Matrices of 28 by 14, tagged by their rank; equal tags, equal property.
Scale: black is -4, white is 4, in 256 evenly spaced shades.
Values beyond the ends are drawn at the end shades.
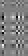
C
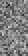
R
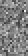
R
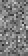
R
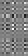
C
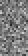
R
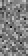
R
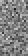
R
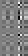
C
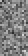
R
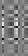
C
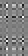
C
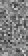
R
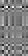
C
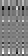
C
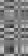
C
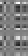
C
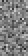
R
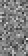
R
